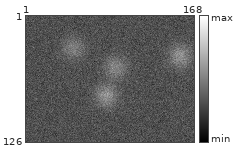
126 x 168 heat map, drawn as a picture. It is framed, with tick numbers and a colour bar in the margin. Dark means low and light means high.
Average level on the scale: 30%. Bumps: four. Ninth with the highest average: centre. Slope: none.
